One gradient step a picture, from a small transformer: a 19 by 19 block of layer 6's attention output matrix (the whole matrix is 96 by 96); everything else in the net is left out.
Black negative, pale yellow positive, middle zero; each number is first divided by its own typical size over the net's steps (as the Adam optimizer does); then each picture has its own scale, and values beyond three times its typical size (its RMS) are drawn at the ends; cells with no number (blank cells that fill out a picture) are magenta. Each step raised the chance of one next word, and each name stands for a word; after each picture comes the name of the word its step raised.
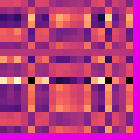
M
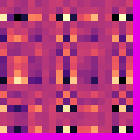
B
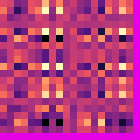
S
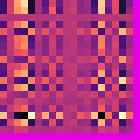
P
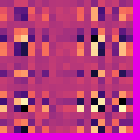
B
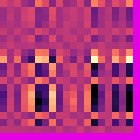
M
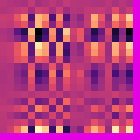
B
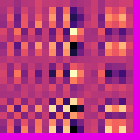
B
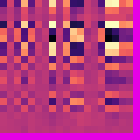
S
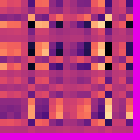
S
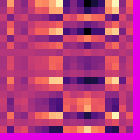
S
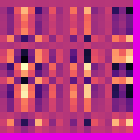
M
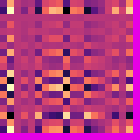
P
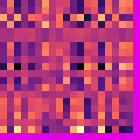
S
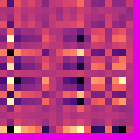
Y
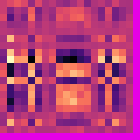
M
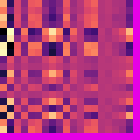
B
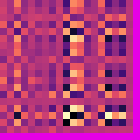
P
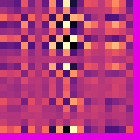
S
